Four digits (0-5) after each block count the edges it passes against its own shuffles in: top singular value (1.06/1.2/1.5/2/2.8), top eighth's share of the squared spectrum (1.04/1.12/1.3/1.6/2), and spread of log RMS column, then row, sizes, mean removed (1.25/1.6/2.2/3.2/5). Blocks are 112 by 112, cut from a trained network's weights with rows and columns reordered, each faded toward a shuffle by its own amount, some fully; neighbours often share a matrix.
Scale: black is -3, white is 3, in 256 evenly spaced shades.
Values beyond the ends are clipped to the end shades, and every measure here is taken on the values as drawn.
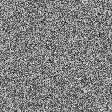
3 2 0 0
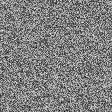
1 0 0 0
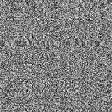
4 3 0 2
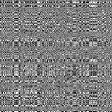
5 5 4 4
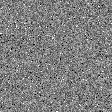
1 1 0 0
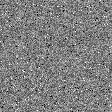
1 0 0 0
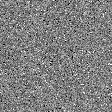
1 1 0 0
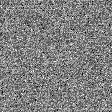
1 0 0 0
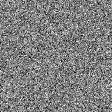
3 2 0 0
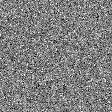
1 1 0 0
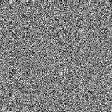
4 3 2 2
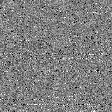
3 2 0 2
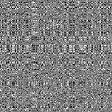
5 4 3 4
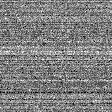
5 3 0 2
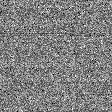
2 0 0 0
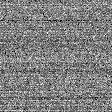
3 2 0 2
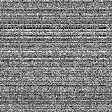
5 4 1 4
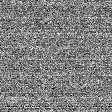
3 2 0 1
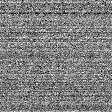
4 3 0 2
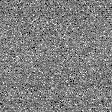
2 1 0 0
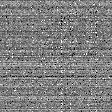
4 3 2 2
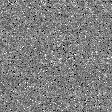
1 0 0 0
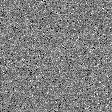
0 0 0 0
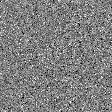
1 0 0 0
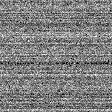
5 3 1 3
